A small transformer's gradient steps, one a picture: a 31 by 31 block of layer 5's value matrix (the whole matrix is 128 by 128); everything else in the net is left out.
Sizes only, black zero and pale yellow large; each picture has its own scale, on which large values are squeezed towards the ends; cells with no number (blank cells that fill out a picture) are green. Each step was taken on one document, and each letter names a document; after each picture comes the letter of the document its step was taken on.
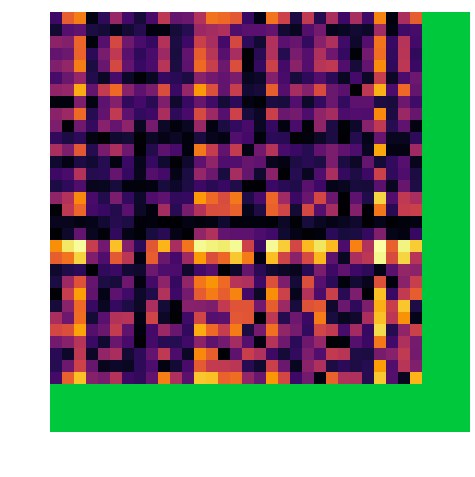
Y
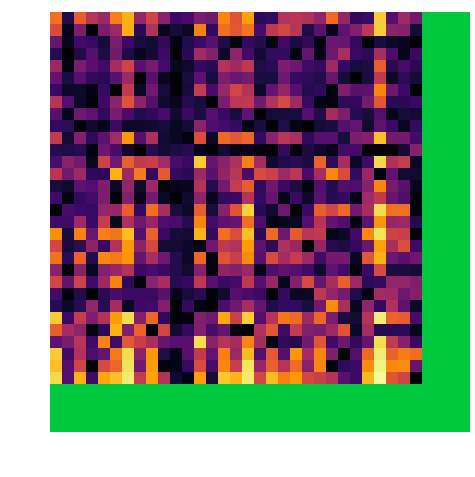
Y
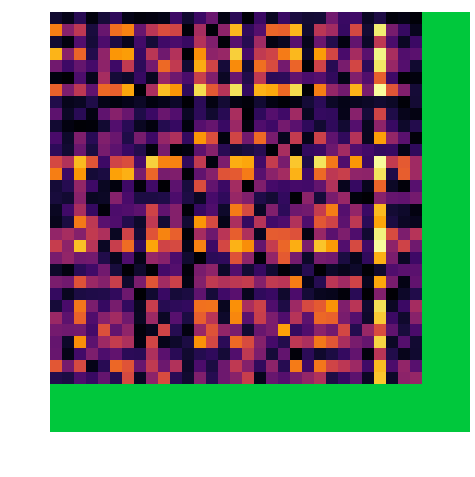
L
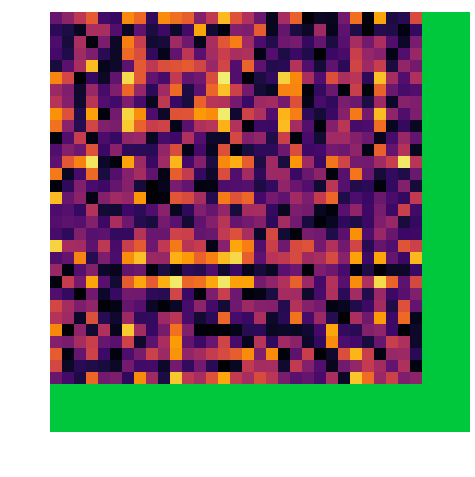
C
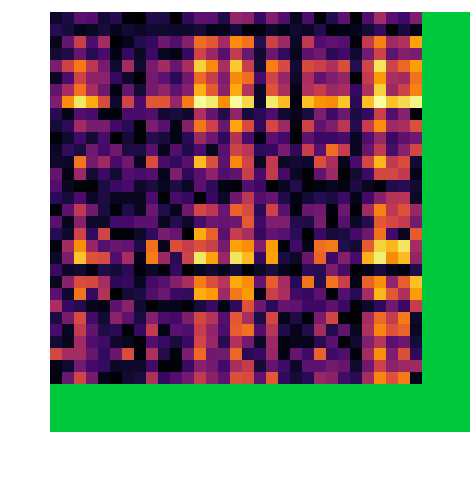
Y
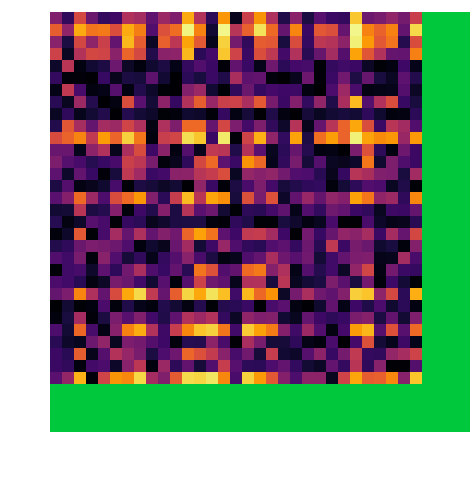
C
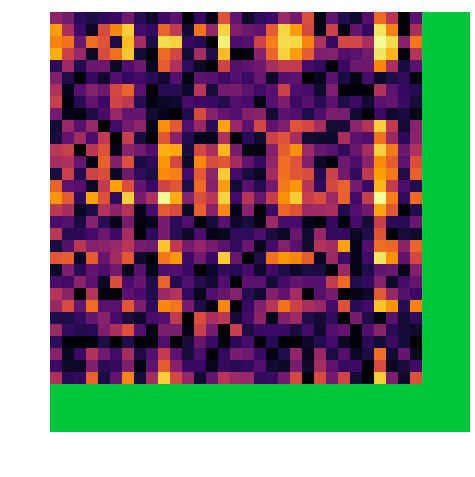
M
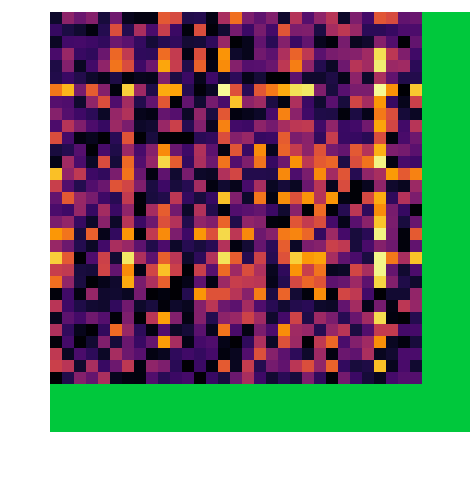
M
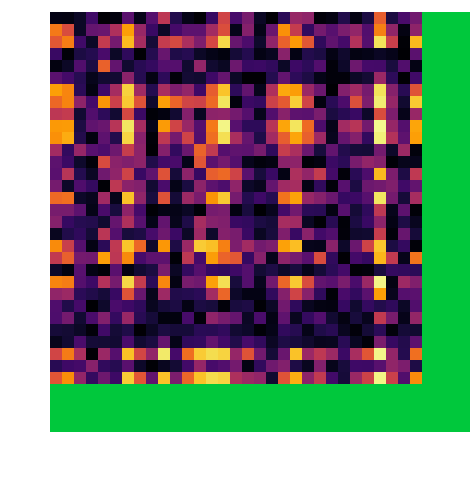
M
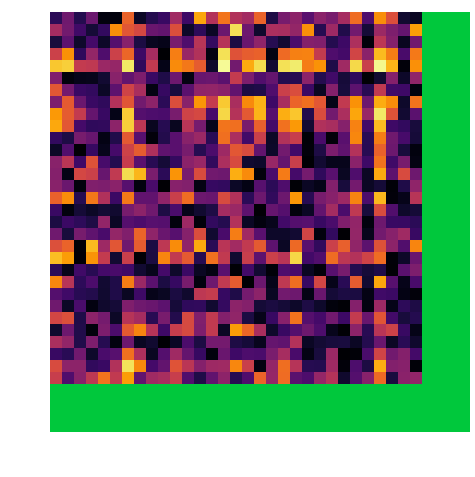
C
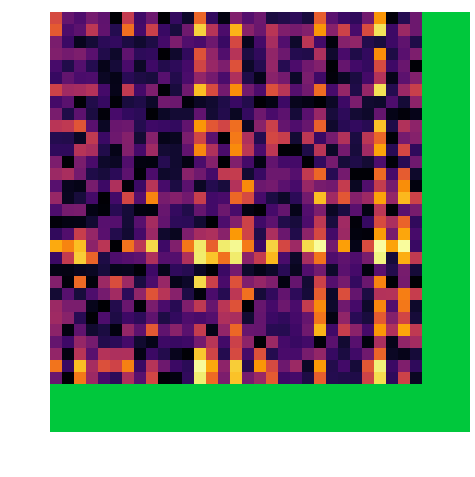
Y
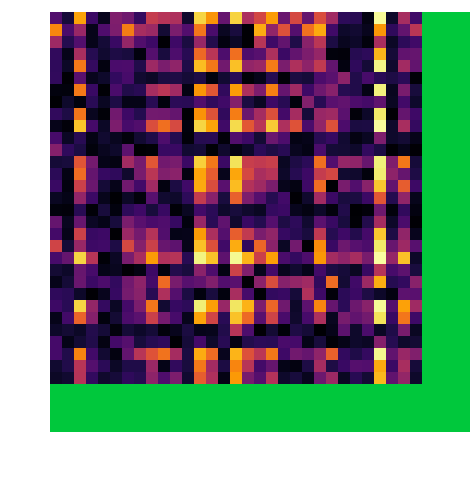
Y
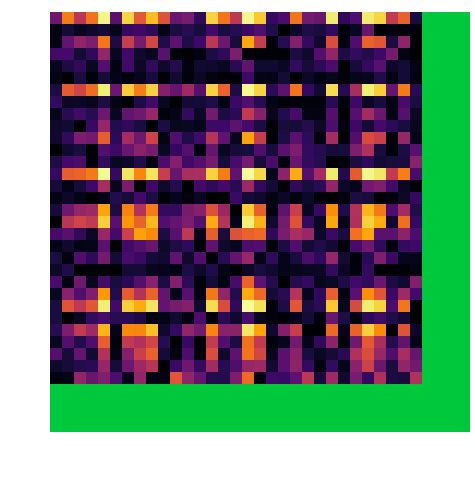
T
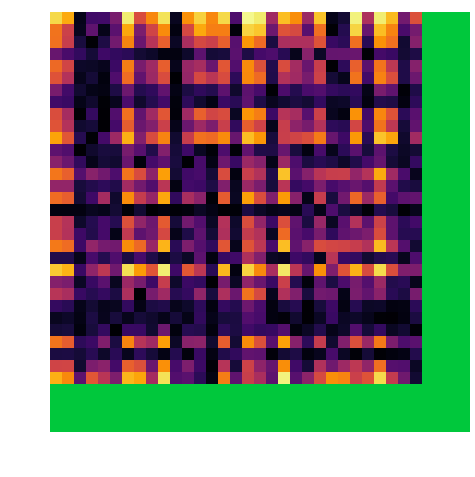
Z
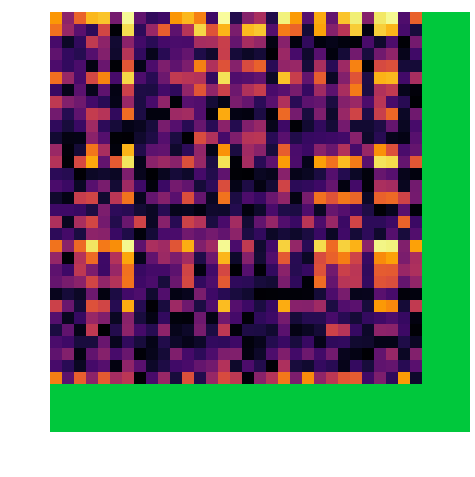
Z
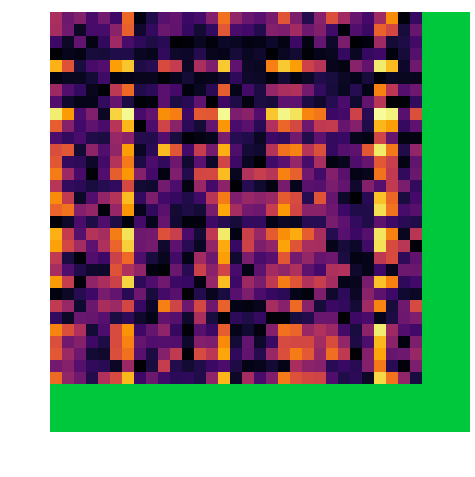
M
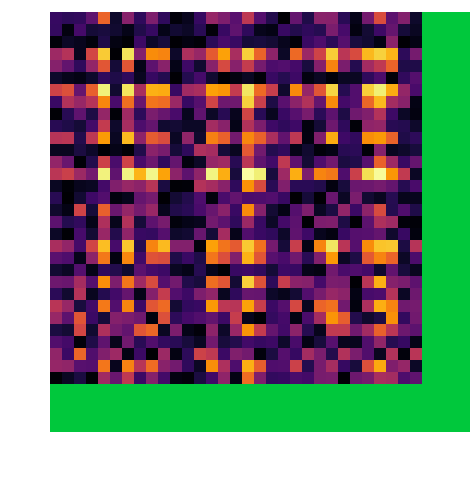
T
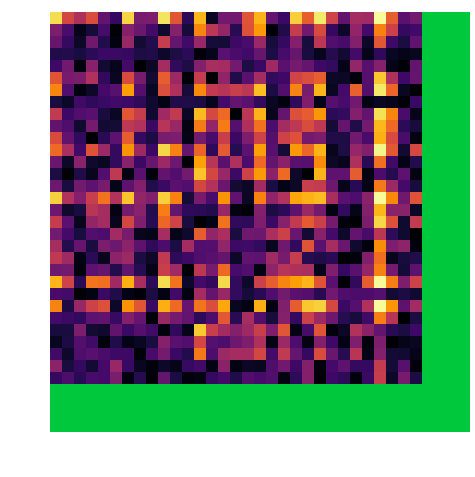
M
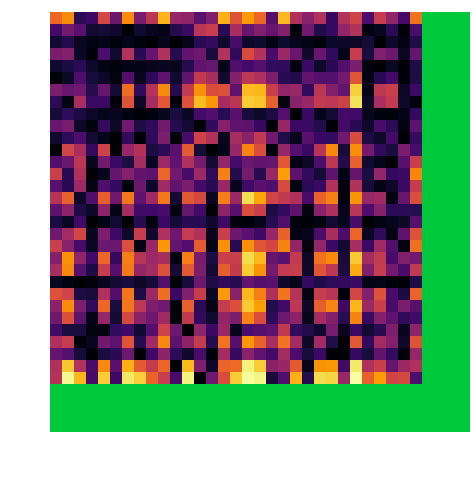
Z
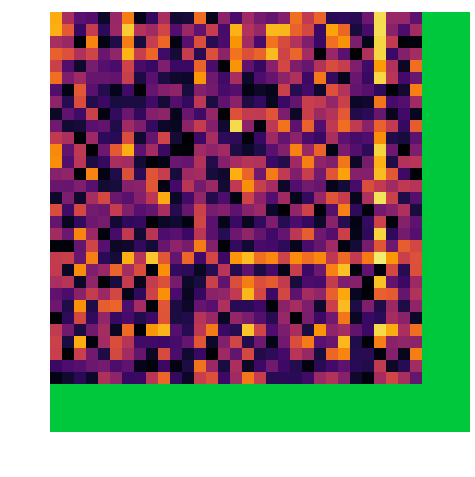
L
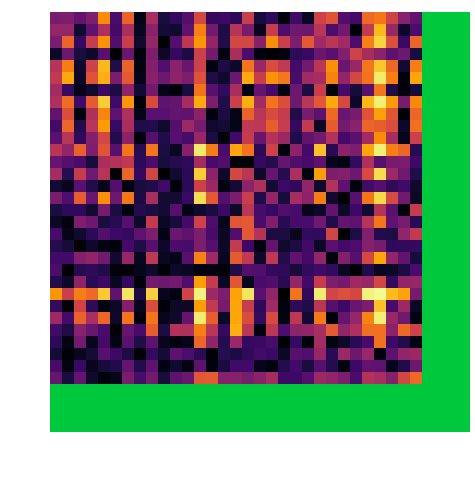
Y
